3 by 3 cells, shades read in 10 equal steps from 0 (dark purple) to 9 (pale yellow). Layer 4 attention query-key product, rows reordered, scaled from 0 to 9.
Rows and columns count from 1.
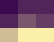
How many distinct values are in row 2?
3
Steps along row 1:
up same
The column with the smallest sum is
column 1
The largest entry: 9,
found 2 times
